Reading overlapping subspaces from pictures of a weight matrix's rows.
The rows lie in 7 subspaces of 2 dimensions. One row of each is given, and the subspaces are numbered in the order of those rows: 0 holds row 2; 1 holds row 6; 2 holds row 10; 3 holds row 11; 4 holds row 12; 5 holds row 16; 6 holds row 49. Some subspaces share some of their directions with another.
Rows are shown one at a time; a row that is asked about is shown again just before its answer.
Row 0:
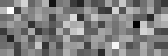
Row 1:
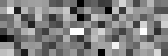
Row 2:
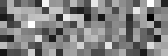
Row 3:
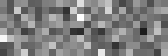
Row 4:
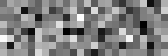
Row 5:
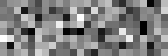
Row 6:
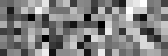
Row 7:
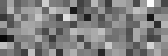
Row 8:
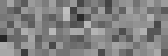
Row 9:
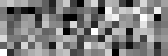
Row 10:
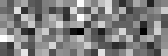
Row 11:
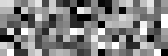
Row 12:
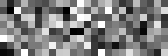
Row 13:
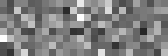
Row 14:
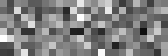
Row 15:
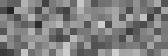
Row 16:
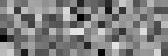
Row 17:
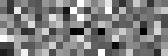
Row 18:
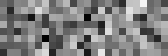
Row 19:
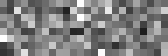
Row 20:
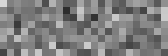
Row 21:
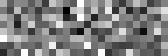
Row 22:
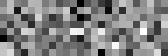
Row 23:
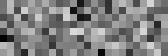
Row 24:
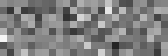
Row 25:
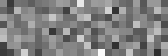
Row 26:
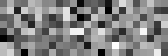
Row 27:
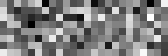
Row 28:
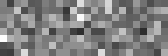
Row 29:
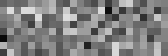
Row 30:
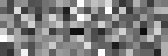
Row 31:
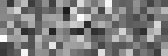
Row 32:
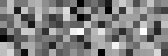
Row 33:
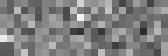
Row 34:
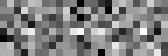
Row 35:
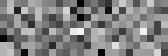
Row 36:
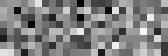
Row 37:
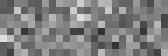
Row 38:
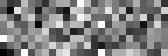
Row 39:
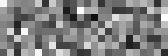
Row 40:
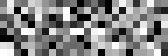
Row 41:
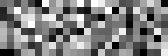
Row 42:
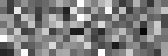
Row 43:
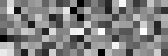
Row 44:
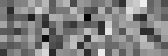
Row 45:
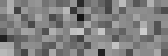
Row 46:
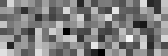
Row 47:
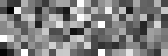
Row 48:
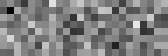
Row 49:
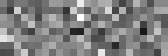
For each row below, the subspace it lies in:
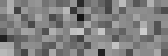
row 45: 1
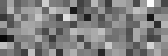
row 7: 0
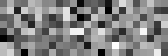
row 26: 5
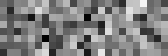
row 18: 1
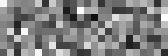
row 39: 3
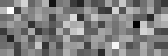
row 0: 6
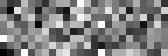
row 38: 4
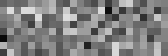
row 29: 5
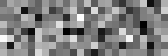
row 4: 2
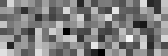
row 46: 2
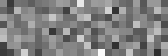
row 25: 2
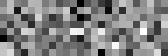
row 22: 3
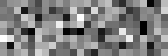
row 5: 2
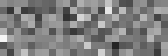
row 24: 5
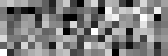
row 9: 5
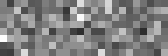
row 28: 6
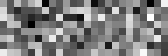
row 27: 0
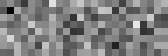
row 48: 6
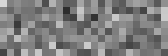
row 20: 3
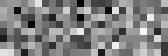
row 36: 0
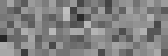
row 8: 6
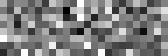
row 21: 3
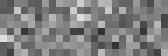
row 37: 3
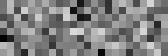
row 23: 0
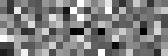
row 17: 1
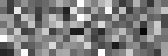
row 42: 4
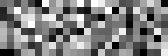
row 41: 0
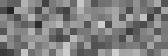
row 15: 4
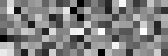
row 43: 1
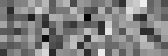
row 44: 1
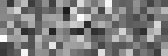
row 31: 6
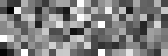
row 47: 4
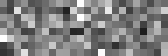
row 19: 4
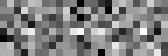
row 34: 4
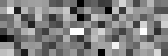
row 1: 6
